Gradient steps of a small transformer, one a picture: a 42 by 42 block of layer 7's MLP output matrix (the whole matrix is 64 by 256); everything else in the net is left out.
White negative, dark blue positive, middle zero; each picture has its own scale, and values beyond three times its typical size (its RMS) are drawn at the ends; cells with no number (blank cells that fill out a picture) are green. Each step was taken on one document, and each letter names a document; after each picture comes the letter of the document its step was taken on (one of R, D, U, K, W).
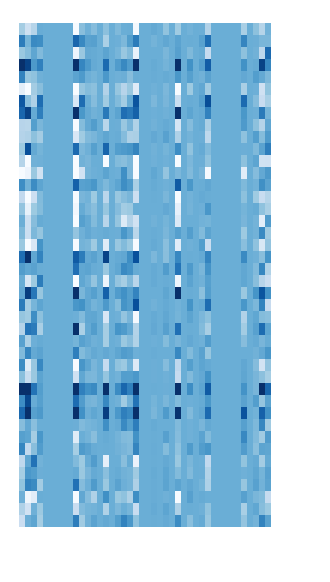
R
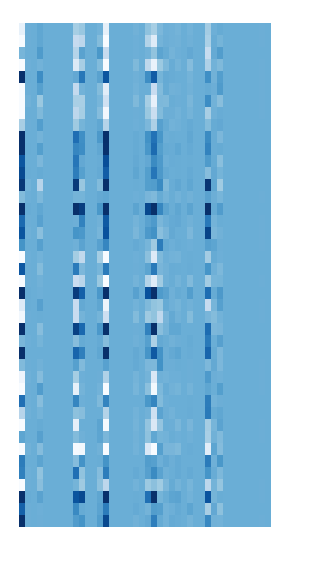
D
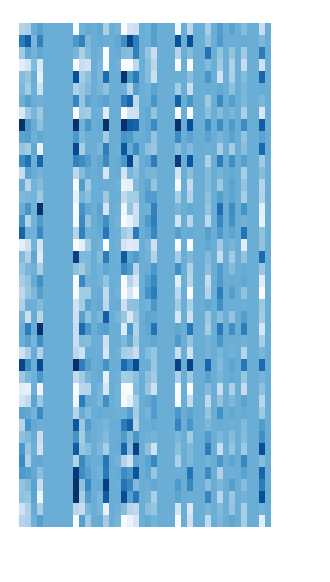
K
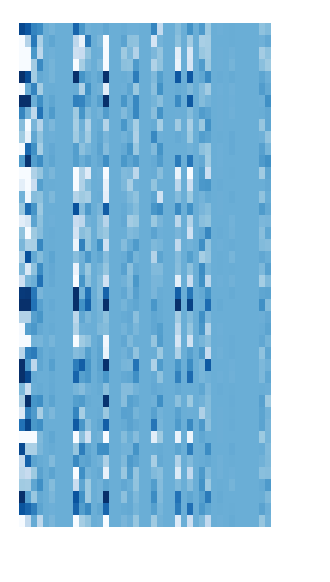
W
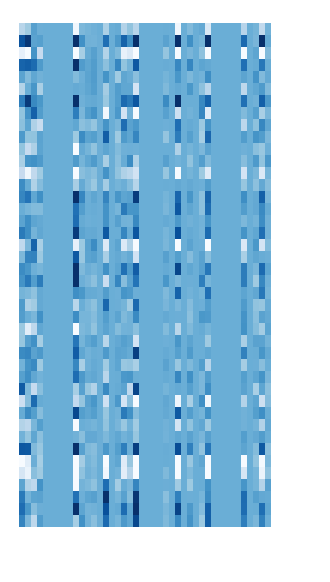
R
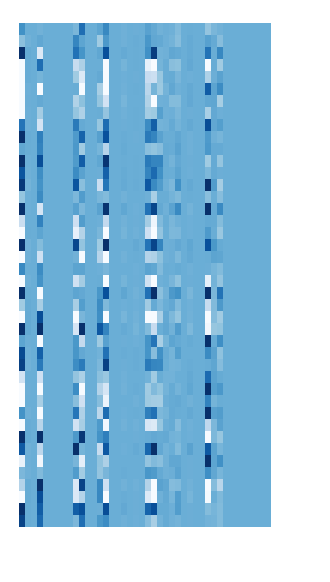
D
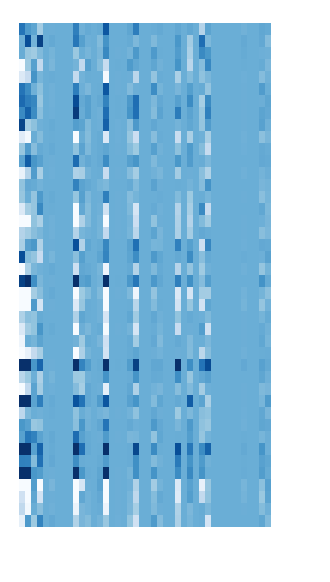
W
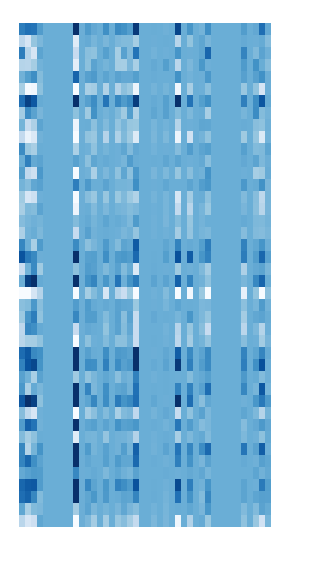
R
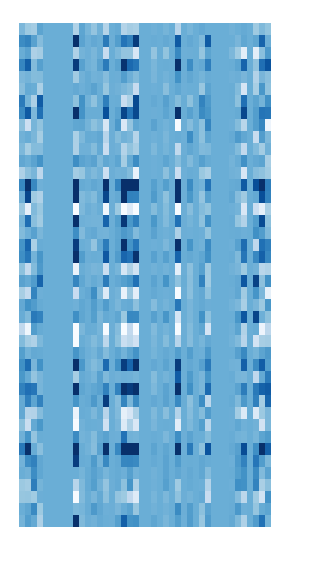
R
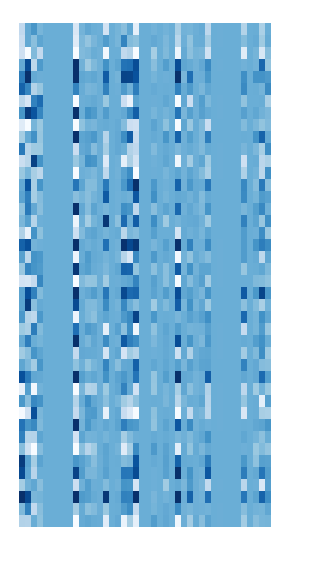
R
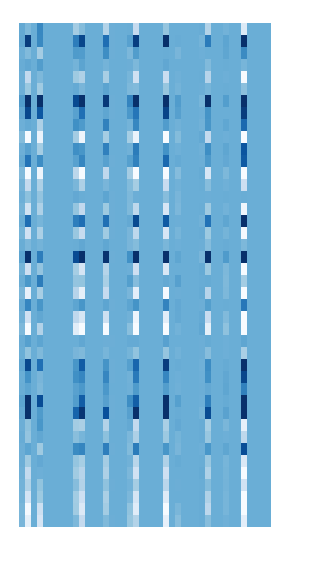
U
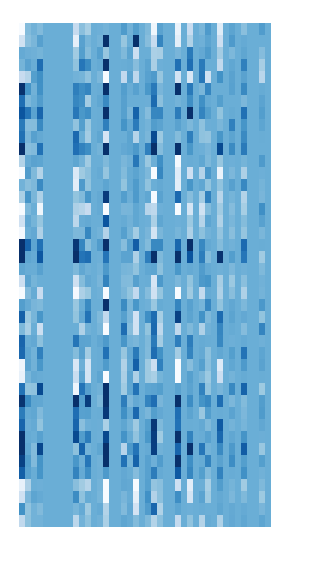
K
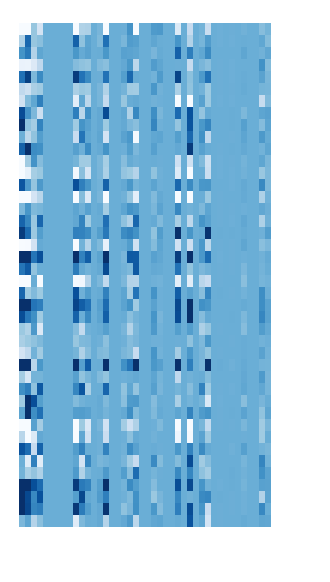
W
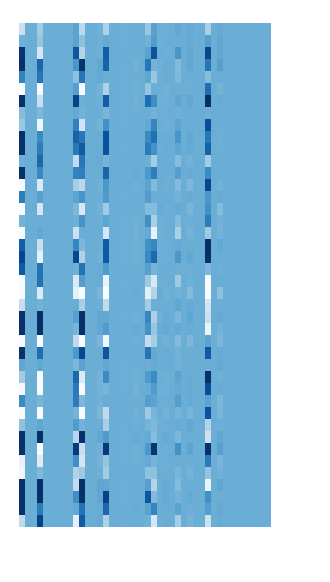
D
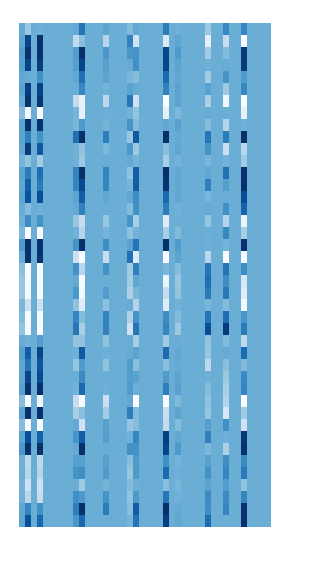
U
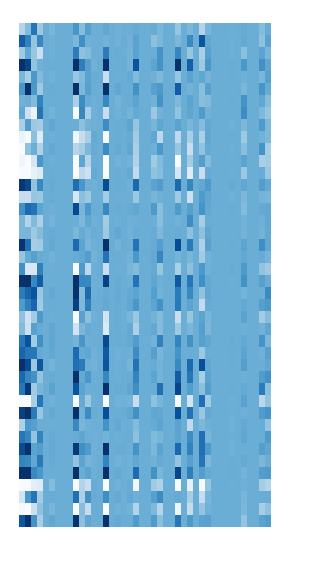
W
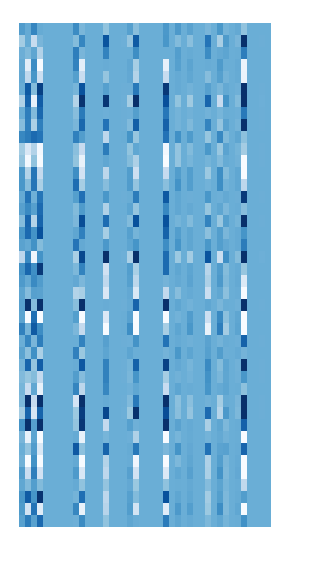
U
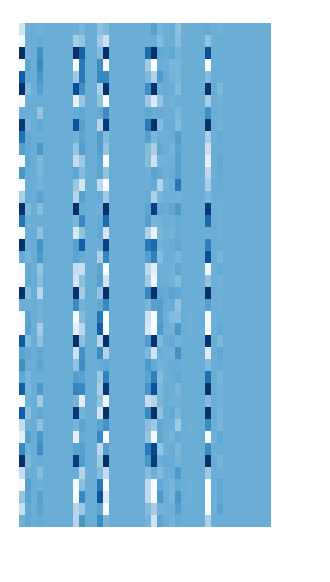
D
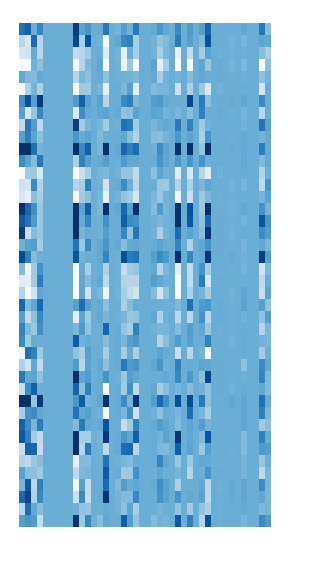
W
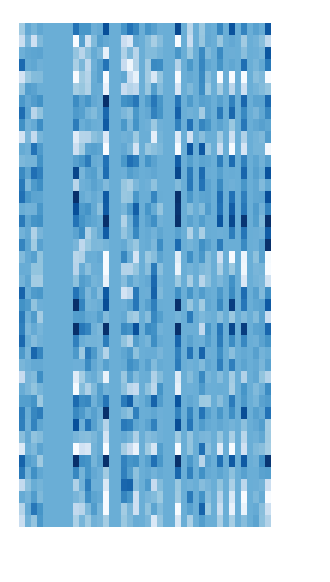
K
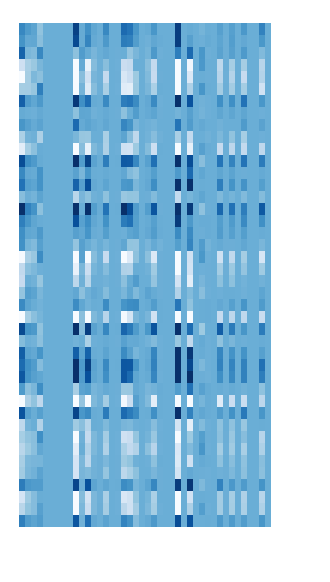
K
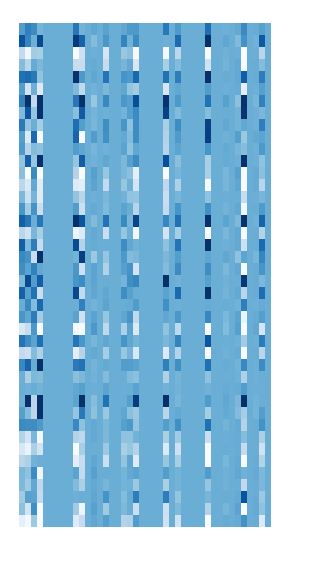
U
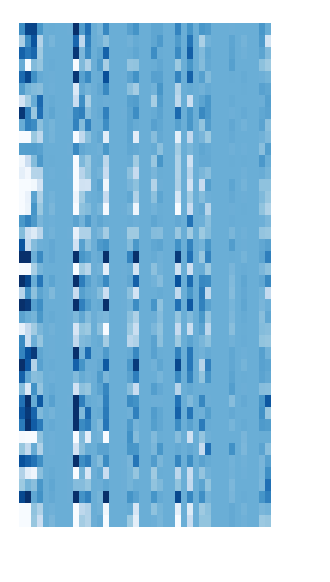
W
